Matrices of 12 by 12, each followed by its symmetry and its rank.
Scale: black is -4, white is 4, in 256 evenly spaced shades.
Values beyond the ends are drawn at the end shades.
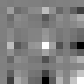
symmetric, rank one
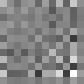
symmetric, rank two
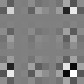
symmetric, rank one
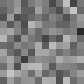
neither, full rank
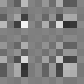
symmetric, rank one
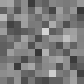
neither, full rank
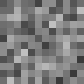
symmetric, full rank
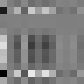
neither, rank one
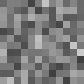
neither, full rank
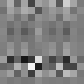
neither, rank two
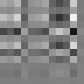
neither, rank one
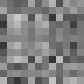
neither, rank two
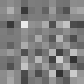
symmetric, rank two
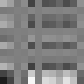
neither, rank one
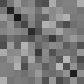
symmetric, full rank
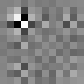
symmetric, rank two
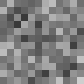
symmetric, full rank
